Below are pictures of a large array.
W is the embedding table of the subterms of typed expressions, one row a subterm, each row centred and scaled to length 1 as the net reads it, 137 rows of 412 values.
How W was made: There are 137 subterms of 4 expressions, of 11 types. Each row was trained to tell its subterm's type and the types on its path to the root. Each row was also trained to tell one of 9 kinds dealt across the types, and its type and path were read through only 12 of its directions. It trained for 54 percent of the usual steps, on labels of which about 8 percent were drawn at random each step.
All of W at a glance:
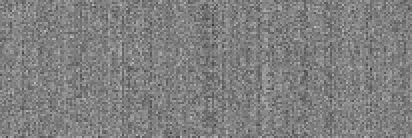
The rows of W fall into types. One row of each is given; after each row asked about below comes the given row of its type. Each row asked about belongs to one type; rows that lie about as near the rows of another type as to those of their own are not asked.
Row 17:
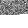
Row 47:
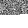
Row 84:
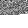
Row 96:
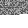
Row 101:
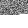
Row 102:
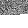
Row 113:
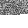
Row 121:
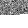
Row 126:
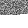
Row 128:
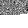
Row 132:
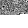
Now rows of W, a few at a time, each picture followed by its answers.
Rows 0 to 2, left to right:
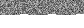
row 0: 102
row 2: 132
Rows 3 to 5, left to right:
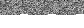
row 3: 84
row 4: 101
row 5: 47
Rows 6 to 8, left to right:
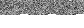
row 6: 84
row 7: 102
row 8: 101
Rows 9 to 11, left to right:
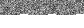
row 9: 47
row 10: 17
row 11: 126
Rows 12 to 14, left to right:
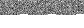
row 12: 121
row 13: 121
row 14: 17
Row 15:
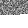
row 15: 126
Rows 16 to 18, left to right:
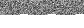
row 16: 84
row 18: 121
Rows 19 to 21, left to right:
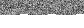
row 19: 126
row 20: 121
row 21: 17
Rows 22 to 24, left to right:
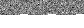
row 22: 132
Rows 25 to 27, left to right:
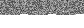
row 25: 113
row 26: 113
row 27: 84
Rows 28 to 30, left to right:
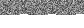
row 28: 17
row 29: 102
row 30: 128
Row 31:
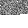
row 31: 132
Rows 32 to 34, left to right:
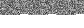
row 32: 113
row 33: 126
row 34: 84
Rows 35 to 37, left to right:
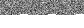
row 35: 47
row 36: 96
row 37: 17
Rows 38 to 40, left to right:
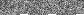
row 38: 84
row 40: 126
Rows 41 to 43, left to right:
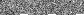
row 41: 101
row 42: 102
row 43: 128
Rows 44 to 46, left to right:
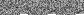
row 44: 128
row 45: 96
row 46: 96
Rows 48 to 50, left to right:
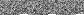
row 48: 121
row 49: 101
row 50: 121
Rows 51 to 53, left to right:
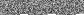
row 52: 102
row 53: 96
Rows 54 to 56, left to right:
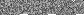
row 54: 96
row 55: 102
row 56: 102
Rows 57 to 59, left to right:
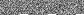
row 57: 47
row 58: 84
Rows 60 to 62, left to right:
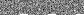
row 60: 102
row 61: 96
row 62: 132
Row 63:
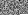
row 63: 96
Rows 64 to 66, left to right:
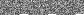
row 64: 47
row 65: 126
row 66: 101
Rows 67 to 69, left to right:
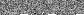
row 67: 126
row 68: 101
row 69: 126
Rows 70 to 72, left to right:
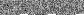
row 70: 17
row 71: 17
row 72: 96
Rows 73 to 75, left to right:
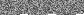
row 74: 47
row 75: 101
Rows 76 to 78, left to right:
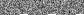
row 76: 96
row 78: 96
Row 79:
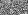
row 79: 121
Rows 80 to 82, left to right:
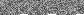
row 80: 102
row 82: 84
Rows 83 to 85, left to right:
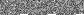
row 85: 121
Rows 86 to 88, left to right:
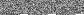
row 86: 101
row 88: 47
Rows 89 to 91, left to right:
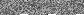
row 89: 101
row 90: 84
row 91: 17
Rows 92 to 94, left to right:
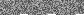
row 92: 17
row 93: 47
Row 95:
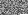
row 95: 47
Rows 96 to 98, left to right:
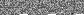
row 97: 96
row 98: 17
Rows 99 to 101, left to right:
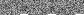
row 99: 17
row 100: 102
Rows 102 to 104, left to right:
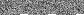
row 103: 126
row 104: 101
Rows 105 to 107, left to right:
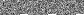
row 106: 102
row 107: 132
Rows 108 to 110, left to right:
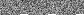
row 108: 84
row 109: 126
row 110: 47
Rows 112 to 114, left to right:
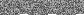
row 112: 96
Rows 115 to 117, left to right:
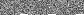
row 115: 132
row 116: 113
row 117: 121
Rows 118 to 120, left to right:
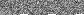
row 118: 84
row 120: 47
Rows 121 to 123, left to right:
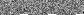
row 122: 102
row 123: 101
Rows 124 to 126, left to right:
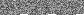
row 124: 101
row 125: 47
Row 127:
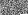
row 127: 47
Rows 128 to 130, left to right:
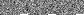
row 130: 128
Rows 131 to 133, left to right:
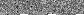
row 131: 132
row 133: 101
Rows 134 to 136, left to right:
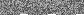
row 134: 128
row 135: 121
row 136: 102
